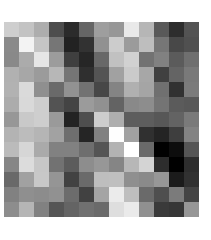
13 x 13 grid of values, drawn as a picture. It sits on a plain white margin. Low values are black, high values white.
Stripes: upright, repeating 2 times. Odd rows or columns: none. Average level on the scale: 50%.
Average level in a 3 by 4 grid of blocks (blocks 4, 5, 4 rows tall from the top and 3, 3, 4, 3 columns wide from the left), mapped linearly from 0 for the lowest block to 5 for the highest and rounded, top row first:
5 1 4 1 | 5 2 3 0 | 4 2 4 0
